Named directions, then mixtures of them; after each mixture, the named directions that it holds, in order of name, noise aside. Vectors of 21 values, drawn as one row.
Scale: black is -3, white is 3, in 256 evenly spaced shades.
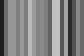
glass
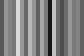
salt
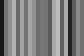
glass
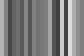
glass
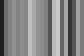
glass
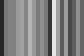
glass, salt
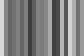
glass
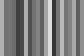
glass, salt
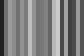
glass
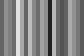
salt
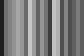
glass, salt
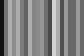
glass, salt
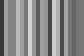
glass, salt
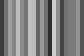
glass, salt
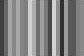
glass, salt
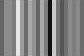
salt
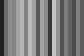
glass, salt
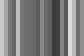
glass, salt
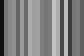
glass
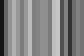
glass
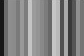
glass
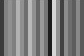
glass, salt
